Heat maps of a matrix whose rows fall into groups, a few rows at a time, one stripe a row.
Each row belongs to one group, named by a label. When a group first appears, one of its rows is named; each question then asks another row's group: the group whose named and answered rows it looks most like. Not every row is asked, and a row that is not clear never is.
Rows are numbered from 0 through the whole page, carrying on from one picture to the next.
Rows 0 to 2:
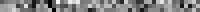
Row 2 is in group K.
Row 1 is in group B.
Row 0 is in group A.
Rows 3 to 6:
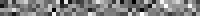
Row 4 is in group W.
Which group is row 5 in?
K
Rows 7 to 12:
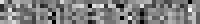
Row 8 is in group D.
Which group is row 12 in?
K
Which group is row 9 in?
W
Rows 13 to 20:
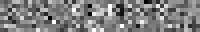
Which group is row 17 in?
A
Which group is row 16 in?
D
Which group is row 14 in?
D
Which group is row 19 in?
B
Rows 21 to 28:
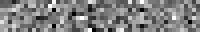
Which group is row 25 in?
D
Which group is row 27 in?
K
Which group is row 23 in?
K
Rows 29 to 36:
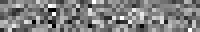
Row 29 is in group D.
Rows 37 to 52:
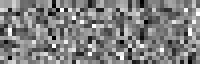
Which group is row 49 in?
A
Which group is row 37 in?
K
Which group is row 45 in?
W
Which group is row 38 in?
K
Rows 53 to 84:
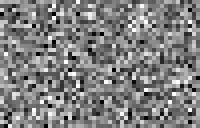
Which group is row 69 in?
B
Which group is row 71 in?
A
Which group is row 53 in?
B
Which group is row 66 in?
D
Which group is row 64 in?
A
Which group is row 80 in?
W
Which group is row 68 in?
W
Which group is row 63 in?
K
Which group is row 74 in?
B
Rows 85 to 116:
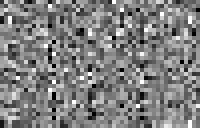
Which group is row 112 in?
K
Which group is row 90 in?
W
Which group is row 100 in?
B
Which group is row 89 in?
W
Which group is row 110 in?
D
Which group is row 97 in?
A
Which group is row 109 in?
K
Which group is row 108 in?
K
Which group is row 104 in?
D
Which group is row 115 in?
W
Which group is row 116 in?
W
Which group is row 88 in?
A
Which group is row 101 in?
K
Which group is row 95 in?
K
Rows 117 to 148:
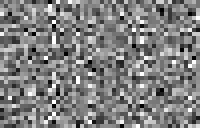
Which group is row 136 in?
B
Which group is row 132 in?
D
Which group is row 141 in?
W
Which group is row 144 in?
W
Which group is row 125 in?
B
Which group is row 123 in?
K
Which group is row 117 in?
A
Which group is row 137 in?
A
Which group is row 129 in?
B
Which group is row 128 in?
B
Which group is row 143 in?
K
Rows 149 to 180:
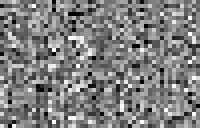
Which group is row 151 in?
K
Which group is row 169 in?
W
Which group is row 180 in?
A
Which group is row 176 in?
W
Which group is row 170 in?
D
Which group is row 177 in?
D
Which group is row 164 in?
W
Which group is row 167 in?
D
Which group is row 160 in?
B
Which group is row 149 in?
K
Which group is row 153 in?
W
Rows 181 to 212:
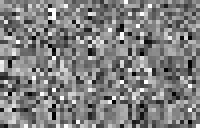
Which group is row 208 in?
W
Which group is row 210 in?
K
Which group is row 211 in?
B
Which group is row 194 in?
K
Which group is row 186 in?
A
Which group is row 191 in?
D
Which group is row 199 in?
B
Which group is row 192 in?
B
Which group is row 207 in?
K
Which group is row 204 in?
A
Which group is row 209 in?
K
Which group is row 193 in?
K
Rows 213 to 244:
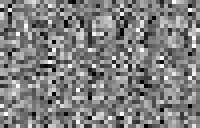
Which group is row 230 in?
K
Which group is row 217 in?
A
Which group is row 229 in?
A
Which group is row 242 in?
D
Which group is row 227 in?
A
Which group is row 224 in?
D
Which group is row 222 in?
D
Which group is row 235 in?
B
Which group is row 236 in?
K
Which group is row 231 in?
D
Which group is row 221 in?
D
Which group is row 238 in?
A
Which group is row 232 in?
W
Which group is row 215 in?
W
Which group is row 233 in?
K
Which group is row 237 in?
D
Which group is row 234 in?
D
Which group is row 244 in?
D
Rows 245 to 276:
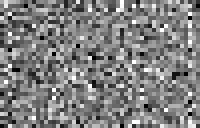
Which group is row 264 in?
A
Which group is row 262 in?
D
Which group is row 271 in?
D
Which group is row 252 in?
A
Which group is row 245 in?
B
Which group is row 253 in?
W
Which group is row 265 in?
D
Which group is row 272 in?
W
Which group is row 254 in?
D
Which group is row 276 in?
W
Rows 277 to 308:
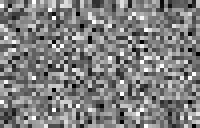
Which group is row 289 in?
B
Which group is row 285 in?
B
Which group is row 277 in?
W
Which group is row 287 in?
K
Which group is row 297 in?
B
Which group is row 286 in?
D
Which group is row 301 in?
A
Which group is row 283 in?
A
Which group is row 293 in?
A
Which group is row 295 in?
D
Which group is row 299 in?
K
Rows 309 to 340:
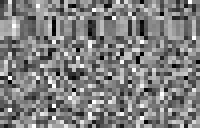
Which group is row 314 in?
K
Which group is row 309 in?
W
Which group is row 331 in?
D
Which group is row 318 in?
D
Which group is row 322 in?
W
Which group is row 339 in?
D
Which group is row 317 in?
K
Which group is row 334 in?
D
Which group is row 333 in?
A
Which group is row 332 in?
A
